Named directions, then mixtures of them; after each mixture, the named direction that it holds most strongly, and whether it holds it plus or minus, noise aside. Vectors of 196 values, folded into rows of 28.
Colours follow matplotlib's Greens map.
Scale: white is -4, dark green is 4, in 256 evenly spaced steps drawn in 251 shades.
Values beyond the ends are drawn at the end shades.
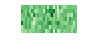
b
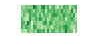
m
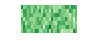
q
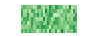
m, minus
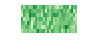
m, plus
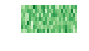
m, plus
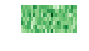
b, plus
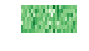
b, minus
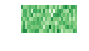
q, plus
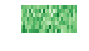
b, minus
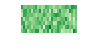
q, plus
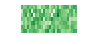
b, minus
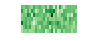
b, plus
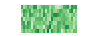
q, plus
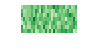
q, minus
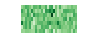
b, plus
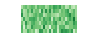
q, minus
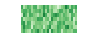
q, plus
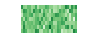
q, plus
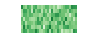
q, plus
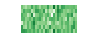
b, minus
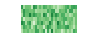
q, plus
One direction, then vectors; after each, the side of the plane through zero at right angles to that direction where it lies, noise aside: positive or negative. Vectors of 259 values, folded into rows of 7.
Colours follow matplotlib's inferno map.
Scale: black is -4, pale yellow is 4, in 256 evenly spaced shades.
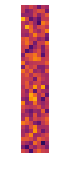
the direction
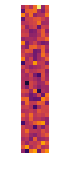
negative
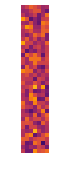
positive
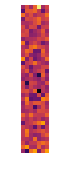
negative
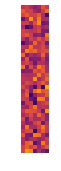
negative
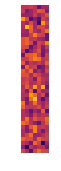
positive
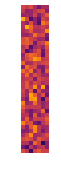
positive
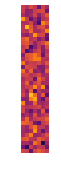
positive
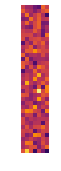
negative
